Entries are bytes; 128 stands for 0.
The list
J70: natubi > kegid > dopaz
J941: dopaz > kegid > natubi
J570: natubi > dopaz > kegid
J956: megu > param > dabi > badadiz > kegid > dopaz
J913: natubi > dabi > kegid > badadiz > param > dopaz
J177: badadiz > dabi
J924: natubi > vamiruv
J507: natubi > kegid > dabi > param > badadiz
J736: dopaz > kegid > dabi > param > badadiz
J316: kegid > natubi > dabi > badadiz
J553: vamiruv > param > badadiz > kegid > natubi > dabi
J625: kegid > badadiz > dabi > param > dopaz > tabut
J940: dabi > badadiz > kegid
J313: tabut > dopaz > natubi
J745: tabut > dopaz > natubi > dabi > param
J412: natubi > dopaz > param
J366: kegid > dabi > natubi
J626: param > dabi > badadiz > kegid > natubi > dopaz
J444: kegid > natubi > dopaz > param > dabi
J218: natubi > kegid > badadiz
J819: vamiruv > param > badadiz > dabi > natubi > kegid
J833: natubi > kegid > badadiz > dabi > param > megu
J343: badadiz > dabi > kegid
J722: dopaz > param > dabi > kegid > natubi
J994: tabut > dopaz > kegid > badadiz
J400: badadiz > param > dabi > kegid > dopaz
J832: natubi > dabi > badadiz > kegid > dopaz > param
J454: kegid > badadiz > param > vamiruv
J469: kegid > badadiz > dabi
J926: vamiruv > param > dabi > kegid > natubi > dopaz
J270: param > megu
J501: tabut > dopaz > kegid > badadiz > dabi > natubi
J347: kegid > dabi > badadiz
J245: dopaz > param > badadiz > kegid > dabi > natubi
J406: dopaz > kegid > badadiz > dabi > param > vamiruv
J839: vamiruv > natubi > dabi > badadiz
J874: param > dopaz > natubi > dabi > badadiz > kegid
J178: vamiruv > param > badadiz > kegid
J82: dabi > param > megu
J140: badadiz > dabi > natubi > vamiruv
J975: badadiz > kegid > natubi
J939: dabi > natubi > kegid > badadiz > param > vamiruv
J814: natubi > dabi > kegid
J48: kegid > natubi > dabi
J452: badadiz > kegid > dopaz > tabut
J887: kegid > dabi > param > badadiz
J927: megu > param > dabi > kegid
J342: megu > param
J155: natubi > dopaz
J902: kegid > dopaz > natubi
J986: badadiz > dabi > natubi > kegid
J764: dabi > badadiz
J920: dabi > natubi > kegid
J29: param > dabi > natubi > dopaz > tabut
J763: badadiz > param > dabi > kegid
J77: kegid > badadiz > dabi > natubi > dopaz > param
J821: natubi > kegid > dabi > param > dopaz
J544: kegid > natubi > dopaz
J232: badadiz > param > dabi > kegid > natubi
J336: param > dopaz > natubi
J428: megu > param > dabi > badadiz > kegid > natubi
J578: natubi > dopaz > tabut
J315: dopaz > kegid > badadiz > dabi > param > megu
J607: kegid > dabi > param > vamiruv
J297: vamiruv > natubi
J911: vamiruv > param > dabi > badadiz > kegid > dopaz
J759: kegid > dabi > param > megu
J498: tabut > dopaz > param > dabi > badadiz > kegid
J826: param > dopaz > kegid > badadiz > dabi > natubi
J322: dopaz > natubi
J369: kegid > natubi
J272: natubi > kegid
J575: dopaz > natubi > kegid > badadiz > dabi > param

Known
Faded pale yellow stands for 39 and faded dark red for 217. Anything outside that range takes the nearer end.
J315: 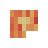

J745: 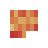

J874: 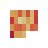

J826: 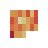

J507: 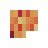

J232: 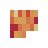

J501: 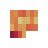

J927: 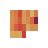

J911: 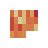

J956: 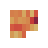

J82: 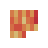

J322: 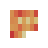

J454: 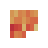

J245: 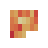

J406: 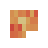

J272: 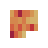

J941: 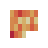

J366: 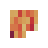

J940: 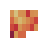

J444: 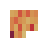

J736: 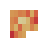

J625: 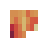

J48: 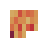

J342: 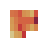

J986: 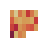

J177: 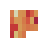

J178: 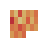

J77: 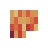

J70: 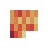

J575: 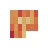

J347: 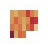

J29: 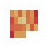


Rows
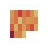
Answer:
J218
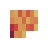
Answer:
J975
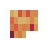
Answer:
J920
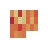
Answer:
J819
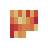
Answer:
J626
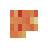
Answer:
J924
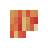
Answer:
J759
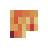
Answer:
J902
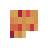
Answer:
J814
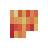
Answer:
J939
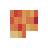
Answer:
J270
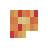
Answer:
J722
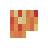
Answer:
J926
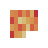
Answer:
J336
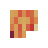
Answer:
J316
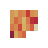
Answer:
J887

